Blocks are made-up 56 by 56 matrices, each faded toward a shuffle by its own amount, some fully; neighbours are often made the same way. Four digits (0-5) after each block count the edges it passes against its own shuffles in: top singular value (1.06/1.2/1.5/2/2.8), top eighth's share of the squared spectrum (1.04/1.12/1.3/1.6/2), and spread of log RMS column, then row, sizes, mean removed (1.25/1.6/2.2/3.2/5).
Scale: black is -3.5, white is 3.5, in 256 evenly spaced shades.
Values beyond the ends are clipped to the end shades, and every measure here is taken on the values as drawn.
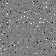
2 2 1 0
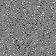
0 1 0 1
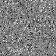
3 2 0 0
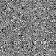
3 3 1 1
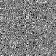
3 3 1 1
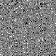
3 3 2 1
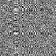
4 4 2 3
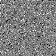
2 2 0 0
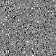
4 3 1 1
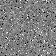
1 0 0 0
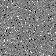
2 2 1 0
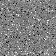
1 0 0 0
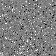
0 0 0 0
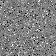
0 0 0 0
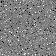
0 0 0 0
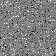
1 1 0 0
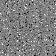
2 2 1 0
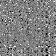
3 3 2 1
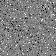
0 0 0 0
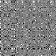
4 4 2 2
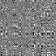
4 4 3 2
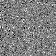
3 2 1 0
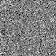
3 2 0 0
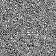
3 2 1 0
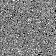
2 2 0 0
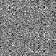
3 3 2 1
